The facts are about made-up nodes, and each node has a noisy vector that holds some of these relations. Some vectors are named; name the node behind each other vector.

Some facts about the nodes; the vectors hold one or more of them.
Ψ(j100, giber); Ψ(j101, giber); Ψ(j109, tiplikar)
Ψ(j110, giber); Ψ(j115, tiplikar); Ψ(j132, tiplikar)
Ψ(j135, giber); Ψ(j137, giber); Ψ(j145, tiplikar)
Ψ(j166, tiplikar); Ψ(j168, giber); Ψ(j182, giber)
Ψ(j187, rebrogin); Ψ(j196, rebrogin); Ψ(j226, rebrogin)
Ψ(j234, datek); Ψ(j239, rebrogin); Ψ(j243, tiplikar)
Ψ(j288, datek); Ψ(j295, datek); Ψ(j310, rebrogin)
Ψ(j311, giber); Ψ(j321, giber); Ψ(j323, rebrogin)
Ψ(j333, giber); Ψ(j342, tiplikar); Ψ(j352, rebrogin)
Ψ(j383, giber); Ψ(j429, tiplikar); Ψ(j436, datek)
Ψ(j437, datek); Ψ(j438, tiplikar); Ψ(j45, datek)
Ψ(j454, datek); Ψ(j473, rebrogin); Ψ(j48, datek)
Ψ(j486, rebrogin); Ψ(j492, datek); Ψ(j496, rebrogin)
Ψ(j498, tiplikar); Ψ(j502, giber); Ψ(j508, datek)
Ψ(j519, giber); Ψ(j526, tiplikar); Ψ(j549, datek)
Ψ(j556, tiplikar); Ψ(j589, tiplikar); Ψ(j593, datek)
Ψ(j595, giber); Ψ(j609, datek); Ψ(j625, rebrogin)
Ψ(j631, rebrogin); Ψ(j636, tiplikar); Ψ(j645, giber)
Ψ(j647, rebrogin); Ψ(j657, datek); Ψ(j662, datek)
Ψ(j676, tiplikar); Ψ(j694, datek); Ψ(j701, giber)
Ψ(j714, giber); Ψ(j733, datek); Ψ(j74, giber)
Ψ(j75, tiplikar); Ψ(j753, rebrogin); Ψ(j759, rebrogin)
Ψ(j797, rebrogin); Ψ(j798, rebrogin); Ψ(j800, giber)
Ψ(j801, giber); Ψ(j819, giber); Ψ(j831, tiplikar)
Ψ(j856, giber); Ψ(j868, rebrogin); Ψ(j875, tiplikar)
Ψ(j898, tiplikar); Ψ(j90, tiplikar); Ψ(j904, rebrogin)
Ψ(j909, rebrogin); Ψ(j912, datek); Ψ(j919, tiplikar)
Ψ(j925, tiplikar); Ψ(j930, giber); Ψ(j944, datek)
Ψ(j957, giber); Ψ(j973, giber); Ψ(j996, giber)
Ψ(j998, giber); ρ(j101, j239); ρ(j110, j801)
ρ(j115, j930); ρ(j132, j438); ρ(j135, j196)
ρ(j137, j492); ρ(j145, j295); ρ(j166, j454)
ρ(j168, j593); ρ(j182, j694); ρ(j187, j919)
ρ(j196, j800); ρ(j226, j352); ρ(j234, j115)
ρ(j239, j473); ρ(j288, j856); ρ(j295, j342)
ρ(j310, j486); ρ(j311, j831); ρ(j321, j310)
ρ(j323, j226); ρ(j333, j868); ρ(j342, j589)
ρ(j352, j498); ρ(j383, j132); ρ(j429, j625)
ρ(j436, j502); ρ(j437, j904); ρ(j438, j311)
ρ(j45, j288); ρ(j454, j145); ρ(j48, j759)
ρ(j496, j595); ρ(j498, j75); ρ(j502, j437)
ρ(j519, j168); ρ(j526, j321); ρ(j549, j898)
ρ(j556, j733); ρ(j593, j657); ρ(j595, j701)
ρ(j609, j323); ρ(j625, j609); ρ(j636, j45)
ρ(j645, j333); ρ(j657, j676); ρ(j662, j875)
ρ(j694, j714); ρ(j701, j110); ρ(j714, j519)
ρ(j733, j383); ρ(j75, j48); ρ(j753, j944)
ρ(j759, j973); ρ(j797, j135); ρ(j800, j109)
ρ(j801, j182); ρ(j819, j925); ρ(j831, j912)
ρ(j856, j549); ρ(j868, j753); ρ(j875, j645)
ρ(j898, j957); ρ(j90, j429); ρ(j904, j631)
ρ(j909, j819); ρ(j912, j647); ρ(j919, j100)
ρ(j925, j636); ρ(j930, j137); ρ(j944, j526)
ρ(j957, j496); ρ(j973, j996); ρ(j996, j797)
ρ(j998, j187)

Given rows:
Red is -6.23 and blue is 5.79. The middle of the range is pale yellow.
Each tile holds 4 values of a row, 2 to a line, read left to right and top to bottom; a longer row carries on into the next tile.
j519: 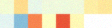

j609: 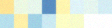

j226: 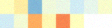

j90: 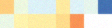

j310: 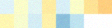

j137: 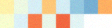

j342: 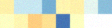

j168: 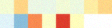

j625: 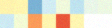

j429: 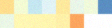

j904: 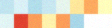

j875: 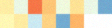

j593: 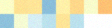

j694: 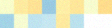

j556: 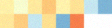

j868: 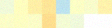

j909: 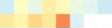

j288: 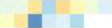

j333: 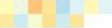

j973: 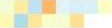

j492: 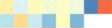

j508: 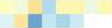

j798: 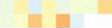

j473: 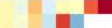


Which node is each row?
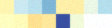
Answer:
j589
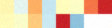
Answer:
j239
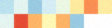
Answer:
j631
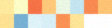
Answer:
j998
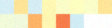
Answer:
j496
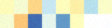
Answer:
j733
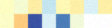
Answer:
j912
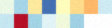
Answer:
j436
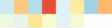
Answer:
j196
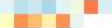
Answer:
j502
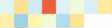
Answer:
j800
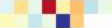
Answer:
j109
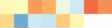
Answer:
j100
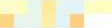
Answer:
j311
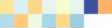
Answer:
j234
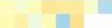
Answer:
j243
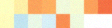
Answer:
j187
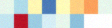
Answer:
j437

